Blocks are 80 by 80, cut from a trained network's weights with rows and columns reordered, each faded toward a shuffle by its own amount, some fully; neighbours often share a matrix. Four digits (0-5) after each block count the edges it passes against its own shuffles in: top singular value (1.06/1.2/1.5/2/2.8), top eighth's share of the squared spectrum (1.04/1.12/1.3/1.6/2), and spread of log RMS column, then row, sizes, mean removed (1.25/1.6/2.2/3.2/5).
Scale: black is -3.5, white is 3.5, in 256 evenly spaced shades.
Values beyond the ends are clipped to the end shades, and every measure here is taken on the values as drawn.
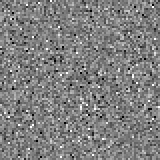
0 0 0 0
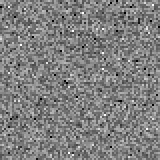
0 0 0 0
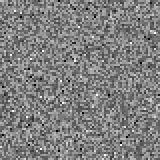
0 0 0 0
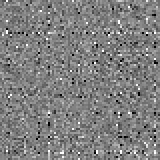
3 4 2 2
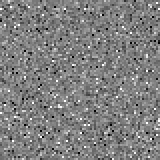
0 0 0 0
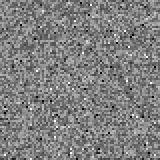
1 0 0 0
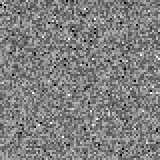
0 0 0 0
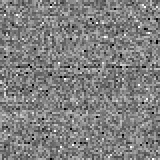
2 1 0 0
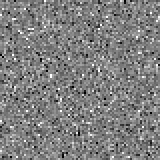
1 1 0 0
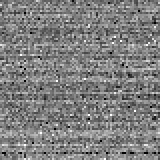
4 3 1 1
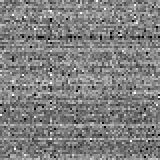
4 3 2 1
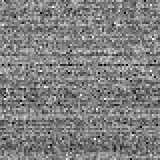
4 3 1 1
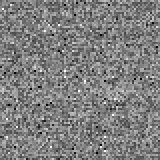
1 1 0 0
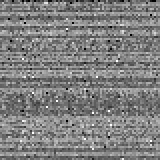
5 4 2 2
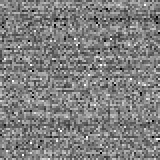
3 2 0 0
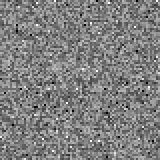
1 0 0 0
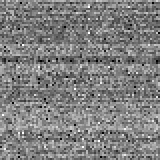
4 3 1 1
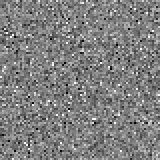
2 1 0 0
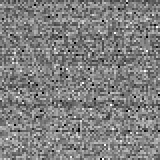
3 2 0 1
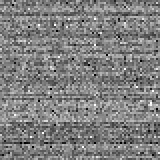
4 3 1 1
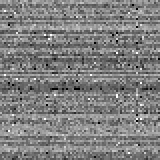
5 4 2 2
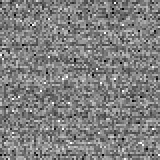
3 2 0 0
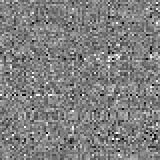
3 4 2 2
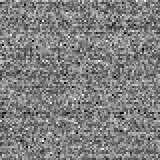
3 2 0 0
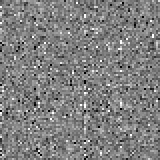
3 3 2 1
